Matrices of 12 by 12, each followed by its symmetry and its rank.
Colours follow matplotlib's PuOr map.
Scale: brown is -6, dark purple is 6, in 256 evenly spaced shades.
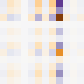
neither, rank one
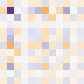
symmetric, rank two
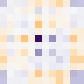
symmetric, rank two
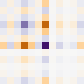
symmetric, rank one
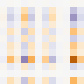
neither, rank one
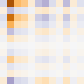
neither, rank one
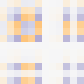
symmetric, rank one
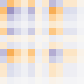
symmetric, rank one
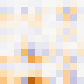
neither, rank two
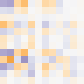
neither, rank two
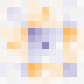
symmetric, rank two
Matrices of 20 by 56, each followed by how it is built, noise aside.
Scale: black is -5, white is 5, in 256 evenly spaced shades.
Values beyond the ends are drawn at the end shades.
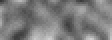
smooth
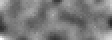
smooth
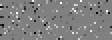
sparse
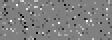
sparse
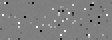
sparse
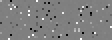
sparse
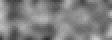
smooth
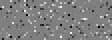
sparse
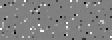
sparse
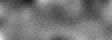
smooth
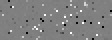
sparse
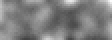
smooth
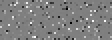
sparse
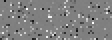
sparse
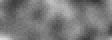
smooth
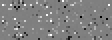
sparse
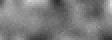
smooth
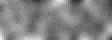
smooth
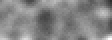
smooth
